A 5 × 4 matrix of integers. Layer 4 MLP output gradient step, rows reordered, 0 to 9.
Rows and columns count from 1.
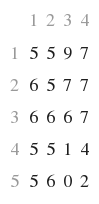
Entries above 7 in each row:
1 0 0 0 0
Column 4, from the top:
7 7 7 4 2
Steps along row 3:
same same up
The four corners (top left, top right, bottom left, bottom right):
5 7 5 2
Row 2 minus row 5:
1 -1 7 5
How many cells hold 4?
1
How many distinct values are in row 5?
4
